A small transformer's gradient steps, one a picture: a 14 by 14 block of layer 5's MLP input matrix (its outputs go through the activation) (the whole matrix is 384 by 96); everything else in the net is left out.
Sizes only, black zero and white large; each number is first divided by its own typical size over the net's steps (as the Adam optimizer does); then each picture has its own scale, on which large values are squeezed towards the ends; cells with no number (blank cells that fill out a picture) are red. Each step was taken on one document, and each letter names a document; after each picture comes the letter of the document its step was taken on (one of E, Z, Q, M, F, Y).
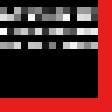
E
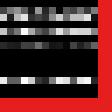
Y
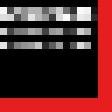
E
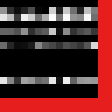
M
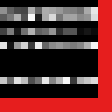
Y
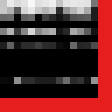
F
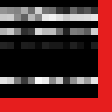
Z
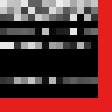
F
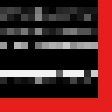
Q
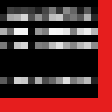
Q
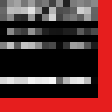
F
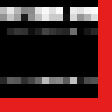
Z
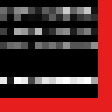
Q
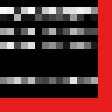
F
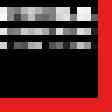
E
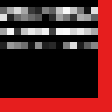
E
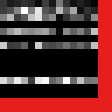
Y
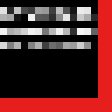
E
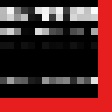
Z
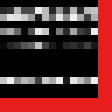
Z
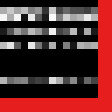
Y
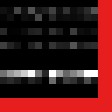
M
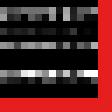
M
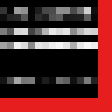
Q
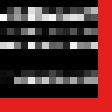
M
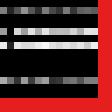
Q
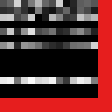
F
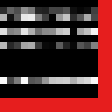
Y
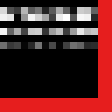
E
